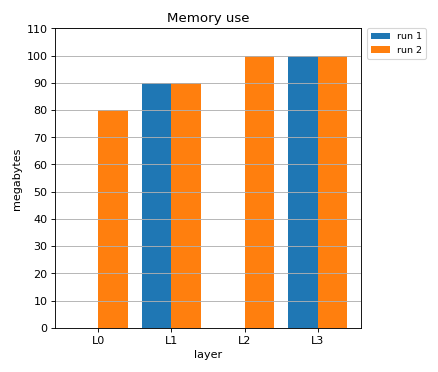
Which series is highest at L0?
run 2
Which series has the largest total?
run 2
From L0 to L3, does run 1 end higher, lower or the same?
higher
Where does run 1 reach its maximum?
L3
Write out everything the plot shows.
Title: Memory use
x-axis: layer, ticks L0 L1 L2 L3
y-axis: megabytes, ticks 0 10 20 30 40 50 60 70 80 90 100 110
Legend: run 1, run 2
Values:
run 1: 0 90 0 100
run 2: 80 90 100 100
